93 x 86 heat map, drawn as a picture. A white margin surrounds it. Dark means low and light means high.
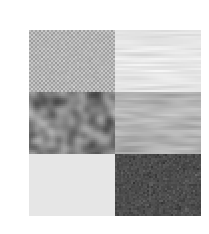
The table splits into 3 rows of 2 panels. Panel 1,1: high, checkered. Panel 1,2: very high, streaked across, faint in contrast. Panel 2,1: middling, blotchy. Panel 2,2: high, streaked across, faint in contrast. Panel 3,1: very high, flat. Panel 3,2: low, fine-grained, faint in contrast.
